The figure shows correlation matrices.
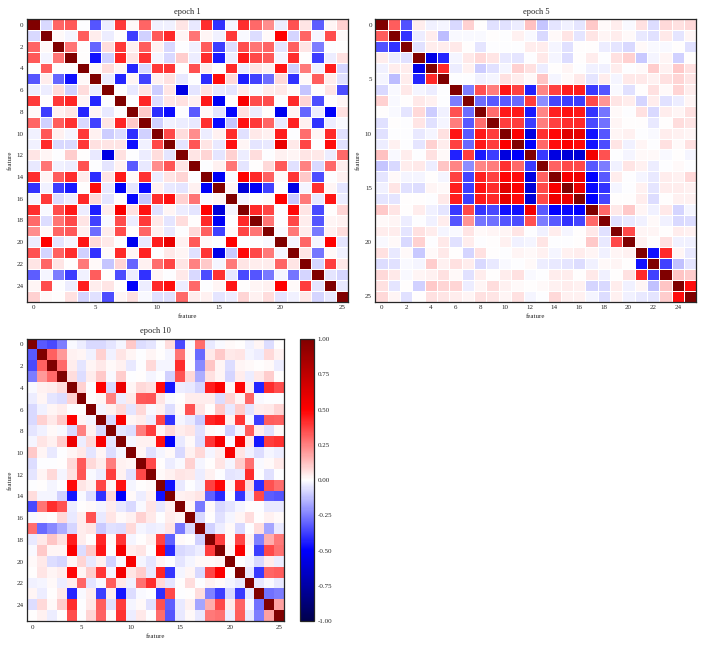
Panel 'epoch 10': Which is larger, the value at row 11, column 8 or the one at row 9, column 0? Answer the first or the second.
the first
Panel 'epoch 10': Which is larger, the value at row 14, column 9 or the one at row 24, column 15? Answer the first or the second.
the second
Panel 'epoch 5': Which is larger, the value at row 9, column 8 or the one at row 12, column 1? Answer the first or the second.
the first
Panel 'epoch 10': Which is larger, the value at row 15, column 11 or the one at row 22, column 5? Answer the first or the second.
the second
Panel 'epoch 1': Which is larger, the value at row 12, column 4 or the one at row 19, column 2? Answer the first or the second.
the second
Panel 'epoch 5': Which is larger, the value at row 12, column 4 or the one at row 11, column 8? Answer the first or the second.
the second
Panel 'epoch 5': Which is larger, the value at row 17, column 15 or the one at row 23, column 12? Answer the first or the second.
the second
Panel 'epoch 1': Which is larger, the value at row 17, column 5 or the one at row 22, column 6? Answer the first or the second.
the second
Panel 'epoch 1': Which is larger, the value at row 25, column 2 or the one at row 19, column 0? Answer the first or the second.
the second
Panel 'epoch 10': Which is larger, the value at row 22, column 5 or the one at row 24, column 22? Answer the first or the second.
the first
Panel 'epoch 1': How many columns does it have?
26
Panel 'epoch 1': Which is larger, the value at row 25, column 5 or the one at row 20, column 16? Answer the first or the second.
the second
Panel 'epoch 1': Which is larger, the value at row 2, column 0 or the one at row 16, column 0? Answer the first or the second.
the first
